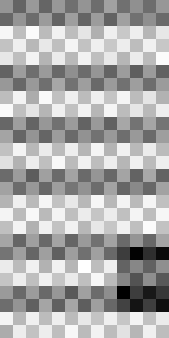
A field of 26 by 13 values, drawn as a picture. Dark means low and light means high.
The ninth with the lowest average is the bottom right. Horizontal stripes repeat 6 times down the table. No overall slope runs across the table. In the bottom right lies a patch that is lower than the rest.
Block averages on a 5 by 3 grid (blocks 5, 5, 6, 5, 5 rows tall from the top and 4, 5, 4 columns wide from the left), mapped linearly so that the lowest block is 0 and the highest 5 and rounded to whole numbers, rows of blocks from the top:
555
333
444
552
550
